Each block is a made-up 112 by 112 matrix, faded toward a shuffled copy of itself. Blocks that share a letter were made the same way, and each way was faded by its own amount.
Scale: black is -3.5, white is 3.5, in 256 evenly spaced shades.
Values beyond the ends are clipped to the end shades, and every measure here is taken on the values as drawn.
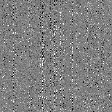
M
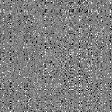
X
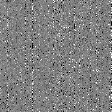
M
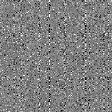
X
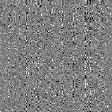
X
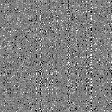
X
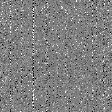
M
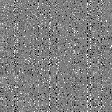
X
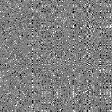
X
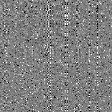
X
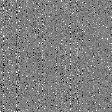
M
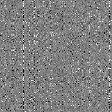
X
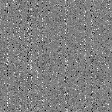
M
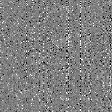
X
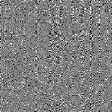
X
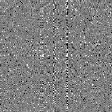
X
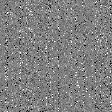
M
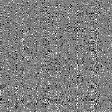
X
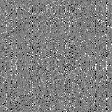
X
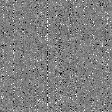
M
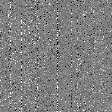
M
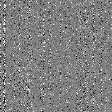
M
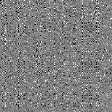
X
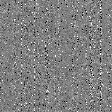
M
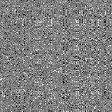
X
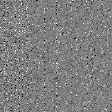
M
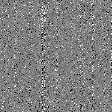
M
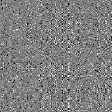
X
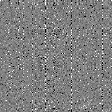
X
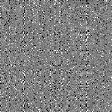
X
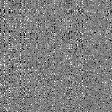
X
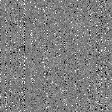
M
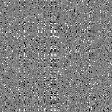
X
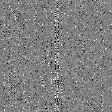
M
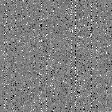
M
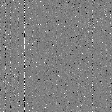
M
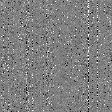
M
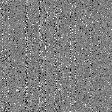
M
